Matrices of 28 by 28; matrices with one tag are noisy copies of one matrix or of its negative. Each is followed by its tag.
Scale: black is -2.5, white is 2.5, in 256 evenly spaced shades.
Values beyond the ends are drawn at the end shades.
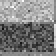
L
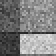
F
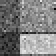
F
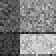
F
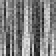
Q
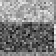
L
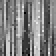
Q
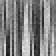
Q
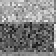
L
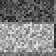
L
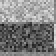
L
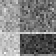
F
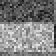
L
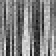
Q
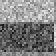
L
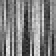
Q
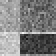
F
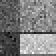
F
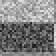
L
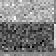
L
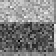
L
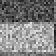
L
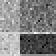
F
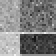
F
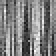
Q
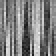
Q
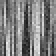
Q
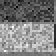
L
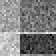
F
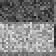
L
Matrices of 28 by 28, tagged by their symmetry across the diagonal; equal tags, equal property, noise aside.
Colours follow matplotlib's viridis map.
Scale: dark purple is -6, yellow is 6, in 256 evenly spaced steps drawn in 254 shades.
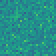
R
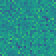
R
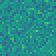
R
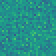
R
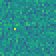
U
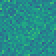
R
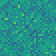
R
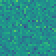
U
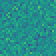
R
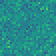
R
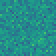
R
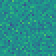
U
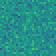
U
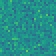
U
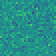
U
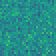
U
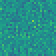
U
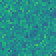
R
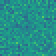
R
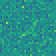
R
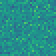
U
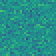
U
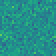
U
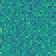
U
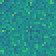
R
